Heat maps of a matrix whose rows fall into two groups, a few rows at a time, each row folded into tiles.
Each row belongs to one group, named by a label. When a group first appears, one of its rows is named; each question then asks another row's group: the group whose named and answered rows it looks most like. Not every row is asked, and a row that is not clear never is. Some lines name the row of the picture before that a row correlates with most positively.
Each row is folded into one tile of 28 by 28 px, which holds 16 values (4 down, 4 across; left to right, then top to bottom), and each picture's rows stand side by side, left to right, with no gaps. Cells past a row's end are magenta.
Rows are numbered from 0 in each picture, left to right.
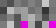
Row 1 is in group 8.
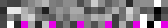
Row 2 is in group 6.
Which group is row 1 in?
8
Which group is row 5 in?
8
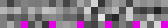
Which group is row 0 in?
6
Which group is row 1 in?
6
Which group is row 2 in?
6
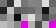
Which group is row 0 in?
8
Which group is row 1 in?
8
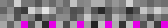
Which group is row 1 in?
6
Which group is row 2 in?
8
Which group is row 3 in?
8
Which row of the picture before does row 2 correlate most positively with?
1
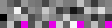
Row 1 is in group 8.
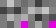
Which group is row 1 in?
6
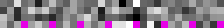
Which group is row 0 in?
8
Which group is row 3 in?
8
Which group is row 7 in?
6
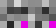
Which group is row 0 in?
8
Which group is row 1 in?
8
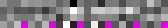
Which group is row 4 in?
6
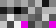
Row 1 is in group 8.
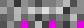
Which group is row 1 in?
6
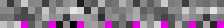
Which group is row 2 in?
6
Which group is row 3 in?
8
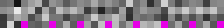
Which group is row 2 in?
6
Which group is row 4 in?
8
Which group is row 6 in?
6
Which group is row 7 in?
6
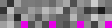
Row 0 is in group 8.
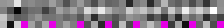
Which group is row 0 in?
8
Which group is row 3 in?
6
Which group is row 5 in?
6
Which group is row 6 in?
6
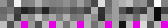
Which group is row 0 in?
8
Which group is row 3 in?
8
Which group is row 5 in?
8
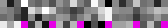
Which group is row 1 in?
6
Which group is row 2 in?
8
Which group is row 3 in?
6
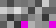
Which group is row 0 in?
6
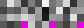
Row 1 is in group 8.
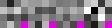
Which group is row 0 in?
6
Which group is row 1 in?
8
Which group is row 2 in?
6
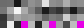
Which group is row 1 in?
8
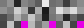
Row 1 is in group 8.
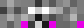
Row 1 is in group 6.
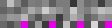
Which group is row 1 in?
6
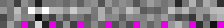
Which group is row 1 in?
6
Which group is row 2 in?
6
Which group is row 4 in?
6
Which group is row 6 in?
6
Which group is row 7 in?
6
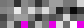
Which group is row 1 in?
6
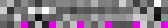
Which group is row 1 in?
6
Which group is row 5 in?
8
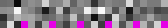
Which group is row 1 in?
8
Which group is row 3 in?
6
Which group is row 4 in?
8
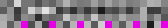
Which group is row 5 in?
8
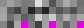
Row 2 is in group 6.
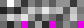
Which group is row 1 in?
6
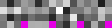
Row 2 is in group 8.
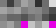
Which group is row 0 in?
6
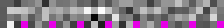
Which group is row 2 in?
6
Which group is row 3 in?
6
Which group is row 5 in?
6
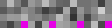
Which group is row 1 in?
8
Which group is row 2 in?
8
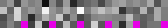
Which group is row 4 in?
8
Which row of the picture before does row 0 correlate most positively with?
3
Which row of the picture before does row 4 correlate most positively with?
1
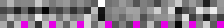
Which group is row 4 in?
6
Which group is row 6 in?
8
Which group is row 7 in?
6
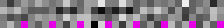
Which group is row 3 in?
8
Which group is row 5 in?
6
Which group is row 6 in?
8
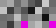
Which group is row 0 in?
8
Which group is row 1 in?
8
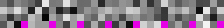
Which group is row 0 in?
6
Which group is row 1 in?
8
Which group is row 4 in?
6
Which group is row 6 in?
6
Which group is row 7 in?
8
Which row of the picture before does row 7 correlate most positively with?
1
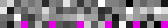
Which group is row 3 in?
8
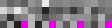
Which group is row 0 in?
6
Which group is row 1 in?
8
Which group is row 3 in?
8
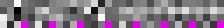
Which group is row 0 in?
8
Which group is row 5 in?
6
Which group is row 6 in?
6
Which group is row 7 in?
6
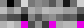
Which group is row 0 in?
6
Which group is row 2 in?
6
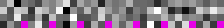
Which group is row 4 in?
8
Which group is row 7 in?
6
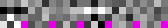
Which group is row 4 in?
8
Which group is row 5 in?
8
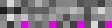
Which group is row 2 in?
6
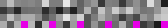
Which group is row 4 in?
6
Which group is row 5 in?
6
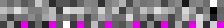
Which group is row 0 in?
6
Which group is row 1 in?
6
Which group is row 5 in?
6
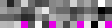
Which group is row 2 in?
8
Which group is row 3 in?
8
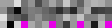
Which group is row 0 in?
8
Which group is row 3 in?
8
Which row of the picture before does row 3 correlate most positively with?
3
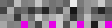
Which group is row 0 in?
8
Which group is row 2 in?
8
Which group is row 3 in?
8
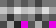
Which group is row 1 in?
6
